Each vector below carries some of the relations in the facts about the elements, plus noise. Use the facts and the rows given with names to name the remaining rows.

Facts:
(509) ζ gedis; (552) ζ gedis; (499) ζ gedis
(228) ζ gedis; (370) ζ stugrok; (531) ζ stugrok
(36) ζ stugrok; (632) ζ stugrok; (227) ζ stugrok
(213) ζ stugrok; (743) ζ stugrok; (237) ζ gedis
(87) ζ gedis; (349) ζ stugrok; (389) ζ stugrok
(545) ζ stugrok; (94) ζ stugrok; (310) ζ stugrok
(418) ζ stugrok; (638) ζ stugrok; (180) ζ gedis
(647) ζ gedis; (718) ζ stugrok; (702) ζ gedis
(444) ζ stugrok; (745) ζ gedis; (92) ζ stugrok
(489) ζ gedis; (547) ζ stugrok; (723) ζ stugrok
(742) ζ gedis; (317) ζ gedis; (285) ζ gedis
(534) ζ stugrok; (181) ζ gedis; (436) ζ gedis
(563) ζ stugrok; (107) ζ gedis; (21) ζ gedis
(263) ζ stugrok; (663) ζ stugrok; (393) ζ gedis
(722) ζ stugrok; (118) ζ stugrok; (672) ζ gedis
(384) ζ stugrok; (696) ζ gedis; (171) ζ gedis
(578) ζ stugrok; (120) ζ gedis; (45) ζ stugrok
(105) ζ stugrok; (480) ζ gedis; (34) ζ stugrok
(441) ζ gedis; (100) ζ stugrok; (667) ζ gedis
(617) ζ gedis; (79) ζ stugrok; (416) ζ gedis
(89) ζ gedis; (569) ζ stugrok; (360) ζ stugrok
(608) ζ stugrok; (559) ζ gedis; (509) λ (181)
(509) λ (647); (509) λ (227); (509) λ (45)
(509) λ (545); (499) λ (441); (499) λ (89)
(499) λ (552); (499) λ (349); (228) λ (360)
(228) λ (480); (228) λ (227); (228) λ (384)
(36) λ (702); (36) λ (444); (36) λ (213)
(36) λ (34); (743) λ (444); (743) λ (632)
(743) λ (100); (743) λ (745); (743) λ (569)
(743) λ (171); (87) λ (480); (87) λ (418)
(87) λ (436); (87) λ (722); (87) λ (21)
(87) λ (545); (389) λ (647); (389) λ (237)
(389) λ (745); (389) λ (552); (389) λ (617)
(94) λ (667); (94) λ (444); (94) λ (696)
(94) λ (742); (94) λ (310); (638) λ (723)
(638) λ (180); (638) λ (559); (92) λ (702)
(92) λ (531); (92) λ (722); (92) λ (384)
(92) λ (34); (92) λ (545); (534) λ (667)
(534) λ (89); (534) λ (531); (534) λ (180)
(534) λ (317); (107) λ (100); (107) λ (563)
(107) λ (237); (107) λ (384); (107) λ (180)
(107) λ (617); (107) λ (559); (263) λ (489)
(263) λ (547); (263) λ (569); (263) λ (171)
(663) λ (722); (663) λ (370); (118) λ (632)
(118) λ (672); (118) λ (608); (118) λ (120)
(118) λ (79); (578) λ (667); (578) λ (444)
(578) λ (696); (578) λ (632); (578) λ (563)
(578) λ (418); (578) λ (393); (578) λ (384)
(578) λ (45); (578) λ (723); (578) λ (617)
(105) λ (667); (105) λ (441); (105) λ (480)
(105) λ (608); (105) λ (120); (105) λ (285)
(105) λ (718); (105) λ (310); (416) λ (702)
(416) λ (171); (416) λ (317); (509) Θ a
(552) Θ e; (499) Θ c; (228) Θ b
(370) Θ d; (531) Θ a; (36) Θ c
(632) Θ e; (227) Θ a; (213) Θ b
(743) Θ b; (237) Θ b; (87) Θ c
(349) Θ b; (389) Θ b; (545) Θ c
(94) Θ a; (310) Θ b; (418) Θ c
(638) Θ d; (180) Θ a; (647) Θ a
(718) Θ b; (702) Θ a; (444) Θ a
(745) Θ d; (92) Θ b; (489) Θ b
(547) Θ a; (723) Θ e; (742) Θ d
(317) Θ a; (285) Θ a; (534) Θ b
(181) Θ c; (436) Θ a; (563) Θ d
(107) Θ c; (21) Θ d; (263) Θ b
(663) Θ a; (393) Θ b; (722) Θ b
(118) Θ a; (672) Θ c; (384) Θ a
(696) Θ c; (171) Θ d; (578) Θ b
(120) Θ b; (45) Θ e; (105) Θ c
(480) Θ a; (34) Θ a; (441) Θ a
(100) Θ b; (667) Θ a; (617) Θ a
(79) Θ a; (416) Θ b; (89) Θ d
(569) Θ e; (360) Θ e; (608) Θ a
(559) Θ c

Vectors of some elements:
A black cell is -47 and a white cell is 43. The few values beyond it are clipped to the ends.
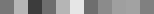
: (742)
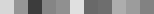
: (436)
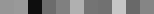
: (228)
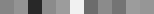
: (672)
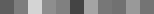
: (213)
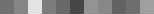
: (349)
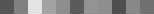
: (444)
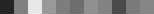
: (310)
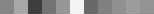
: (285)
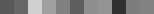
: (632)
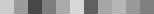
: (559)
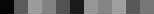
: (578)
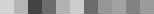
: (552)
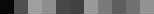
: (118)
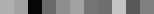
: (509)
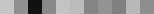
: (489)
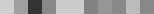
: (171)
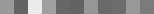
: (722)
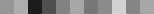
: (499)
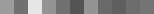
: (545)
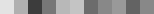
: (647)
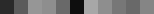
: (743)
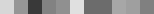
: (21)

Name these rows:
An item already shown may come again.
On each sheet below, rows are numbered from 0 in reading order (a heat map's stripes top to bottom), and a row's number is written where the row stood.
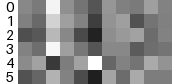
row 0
(531)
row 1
(100)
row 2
(638)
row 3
(384)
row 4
(120)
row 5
(92)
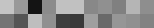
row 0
(489)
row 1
(663)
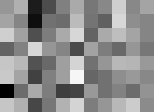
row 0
(499)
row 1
(87)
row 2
(180)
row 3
(213)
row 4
(89)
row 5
(480)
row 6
(105)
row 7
(317)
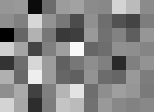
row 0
(416)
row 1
(227)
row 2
(105)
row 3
(480)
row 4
(608)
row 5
(722)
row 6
(696)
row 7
(745)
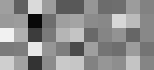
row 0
(370)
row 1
(416)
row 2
(647)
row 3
(34)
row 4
(171)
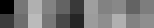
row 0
(94)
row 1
(534)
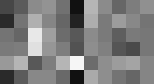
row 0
(263)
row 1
(36)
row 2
(418)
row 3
(45)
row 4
(667)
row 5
(743)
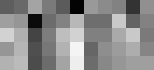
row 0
(389)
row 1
(228)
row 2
(702)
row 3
(667)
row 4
(441)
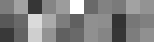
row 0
(120)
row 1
(632)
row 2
(79)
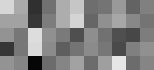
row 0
(181)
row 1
(393)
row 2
(227)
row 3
(718)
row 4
(107)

